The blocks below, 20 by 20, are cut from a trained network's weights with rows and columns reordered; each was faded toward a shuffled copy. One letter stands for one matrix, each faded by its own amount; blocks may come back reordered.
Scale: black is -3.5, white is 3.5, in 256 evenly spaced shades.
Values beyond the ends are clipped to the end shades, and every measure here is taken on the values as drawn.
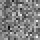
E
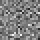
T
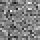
E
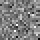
E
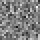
E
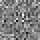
T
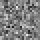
T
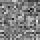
E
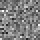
E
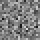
E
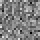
T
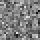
E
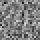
T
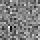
T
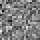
T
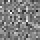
T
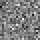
E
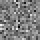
E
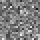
E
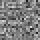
T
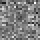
T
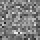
E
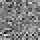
E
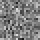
T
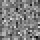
E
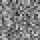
E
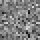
E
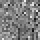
E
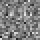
T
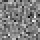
E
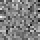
E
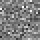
E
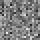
E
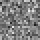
E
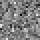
E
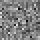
E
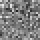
E
